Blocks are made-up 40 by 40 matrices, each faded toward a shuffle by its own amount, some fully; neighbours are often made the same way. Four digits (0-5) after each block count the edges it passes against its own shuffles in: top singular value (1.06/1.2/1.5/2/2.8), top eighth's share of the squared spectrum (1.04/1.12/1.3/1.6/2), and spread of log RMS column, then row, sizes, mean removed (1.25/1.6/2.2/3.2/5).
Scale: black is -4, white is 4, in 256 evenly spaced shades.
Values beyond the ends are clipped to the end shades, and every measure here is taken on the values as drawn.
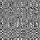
4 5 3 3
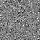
2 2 0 0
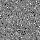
0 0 0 0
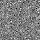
2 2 1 0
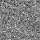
1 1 0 0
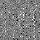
3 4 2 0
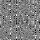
3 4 2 1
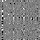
4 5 2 1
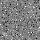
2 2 0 0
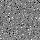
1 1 0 0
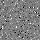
0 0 0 0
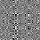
4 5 3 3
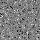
0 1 0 0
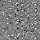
3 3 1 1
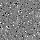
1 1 0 0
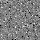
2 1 0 0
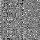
3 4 2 2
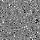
2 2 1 1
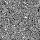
0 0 0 0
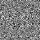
0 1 0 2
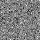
0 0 0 0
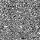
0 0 0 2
